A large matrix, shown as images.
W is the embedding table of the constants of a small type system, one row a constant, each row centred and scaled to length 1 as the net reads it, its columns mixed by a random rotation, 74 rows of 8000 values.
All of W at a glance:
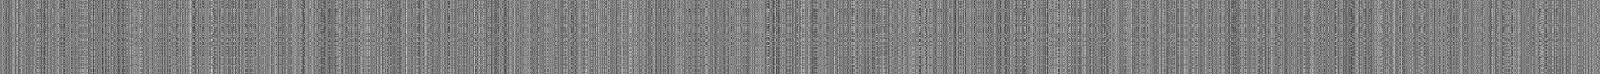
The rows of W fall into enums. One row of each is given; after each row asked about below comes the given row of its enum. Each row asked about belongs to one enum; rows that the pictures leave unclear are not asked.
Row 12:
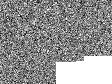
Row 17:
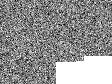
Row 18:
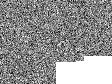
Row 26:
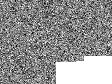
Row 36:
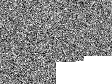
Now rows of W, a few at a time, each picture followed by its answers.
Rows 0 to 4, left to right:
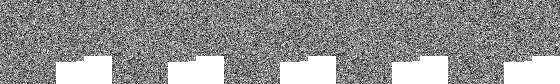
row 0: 12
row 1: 17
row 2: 18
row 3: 17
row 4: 26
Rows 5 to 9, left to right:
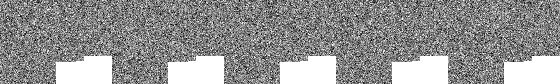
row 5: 12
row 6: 17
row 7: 26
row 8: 12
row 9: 36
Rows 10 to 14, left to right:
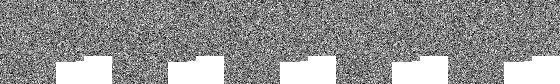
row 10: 18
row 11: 36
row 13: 18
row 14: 12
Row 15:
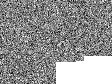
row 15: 18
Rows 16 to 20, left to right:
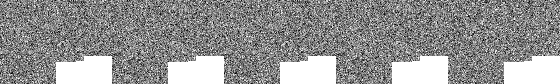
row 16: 18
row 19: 17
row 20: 12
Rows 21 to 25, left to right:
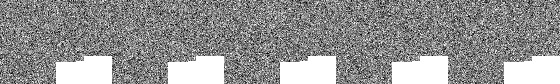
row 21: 18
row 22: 17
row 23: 36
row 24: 26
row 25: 12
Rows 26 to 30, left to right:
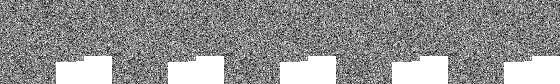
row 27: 17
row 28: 17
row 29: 18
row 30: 17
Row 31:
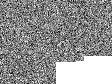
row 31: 18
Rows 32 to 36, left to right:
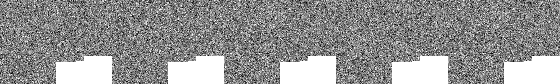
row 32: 18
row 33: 12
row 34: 36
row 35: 17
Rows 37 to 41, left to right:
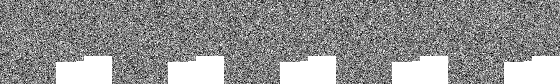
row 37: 17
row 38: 26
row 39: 12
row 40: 12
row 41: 36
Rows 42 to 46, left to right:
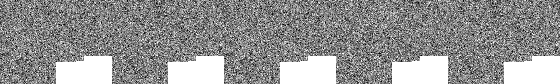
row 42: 17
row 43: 26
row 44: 17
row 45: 36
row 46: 26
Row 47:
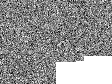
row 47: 18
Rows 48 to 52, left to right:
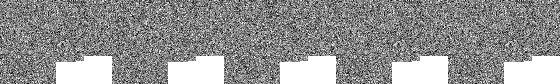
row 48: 18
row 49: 12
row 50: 26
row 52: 18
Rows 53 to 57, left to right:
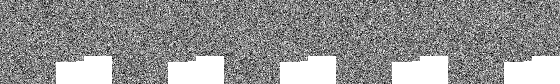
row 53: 26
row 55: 17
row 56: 12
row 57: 36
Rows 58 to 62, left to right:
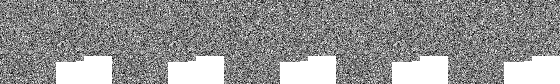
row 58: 18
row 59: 18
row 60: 12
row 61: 18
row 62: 12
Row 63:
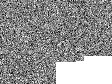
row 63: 18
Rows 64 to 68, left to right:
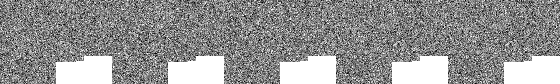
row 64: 17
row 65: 36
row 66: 12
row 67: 18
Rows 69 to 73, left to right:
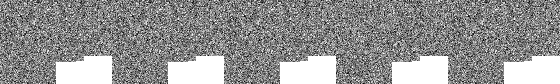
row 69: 12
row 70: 12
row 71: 12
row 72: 18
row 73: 12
